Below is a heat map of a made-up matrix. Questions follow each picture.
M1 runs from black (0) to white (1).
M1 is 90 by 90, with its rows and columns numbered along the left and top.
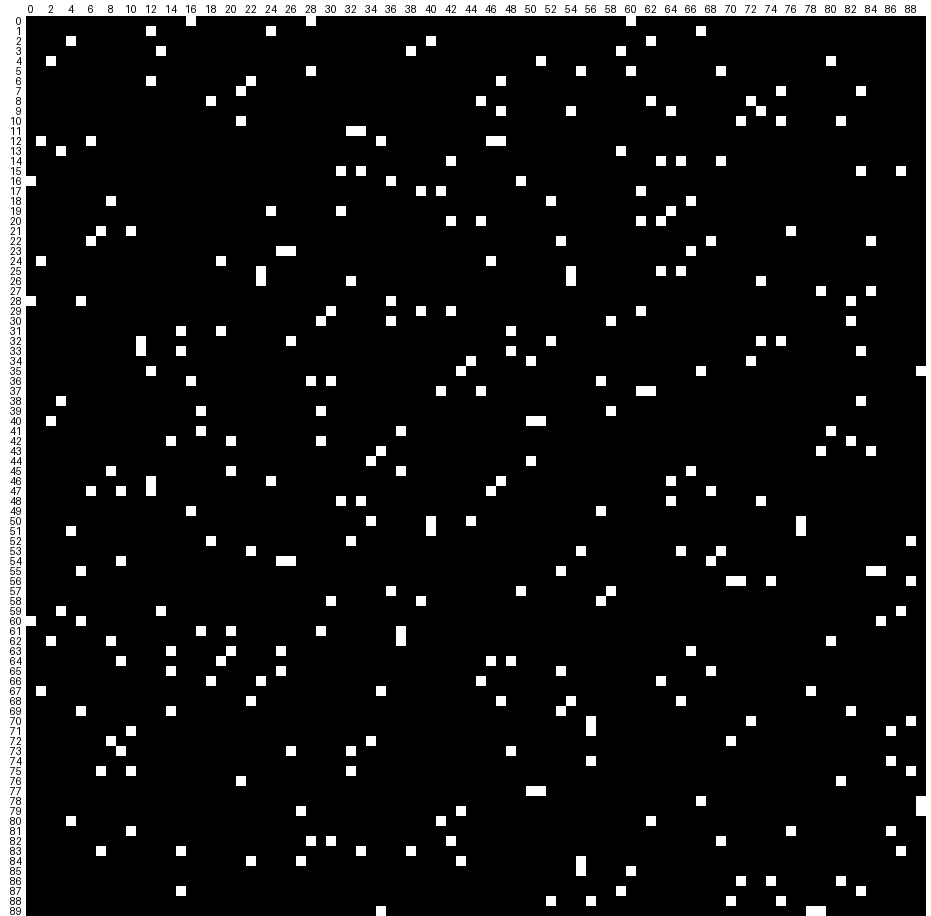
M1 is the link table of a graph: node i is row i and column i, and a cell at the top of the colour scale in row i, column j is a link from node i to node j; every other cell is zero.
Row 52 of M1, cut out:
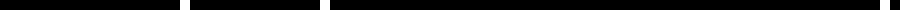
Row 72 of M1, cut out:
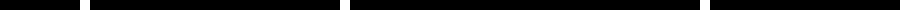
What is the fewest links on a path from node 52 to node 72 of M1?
3
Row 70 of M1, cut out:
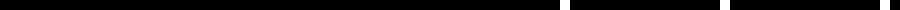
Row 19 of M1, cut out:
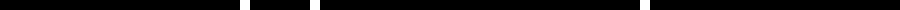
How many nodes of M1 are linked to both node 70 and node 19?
0
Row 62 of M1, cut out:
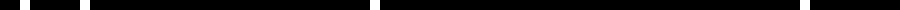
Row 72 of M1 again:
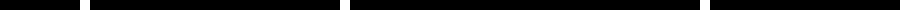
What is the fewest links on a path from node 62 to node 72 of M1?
2
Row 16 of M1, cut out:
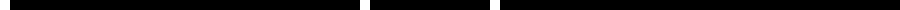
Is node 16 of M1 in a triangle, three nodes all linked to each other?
no
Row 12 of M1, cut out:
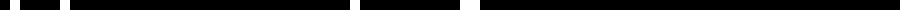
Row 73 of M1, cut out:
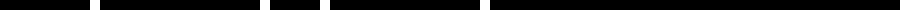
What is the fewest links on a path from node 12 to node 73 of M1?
3
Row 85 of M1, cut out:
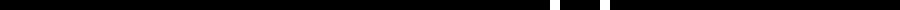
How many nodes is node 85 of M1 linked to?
2
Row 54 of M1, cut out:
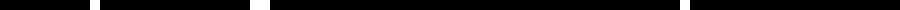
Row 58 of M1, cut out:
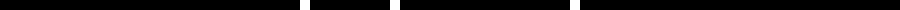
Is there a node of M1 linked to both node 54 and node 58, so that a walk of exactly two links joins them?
no
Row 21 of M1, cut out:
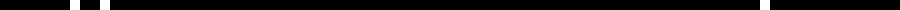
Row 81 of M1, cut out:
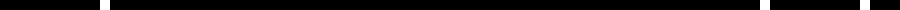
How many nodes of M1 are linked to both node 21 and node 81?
2
